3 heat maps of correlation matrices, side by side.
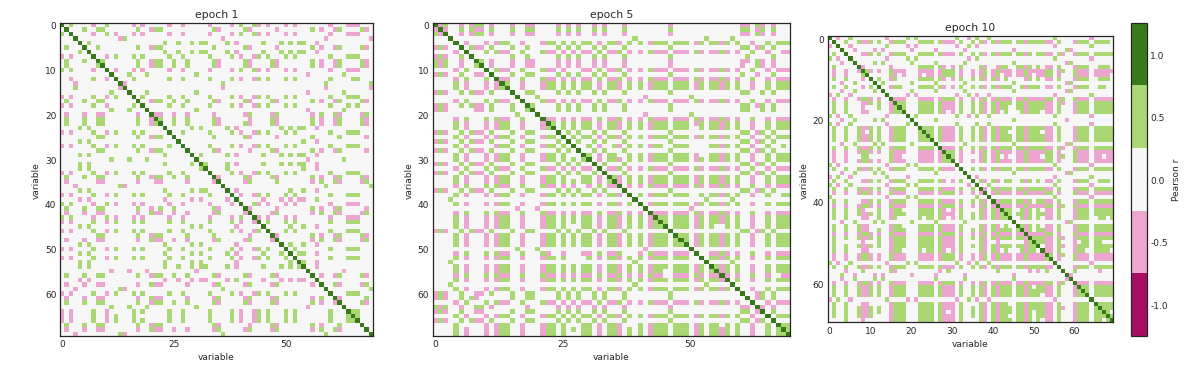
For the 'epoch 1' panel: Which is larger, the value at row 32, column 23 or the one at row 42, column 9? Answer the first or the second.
the first
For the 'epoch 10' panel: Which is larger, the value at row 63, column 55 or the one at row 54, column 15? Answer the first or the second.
the second
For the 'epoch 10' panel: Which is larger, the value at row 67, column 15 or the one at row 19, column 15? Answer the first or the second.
the second
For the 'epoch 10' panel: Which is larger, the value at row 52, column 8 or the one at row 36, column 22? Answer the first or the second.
the second
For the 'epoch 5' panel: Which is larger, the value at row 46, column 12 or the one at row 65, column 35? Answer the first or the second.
the second
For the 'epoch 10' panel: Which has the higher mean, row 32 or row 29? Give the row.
32
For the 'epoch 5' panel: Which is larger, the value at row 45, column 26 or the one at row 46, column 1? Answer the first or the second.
the second
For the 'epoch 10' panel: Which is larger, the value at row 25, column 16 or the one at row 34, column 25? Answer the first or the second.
the first
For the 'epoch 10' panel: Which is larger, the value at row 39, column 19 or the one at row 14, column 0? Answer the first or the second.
the first
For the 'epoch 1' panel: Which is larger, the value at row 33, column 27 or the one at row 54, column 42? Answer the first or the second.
the first
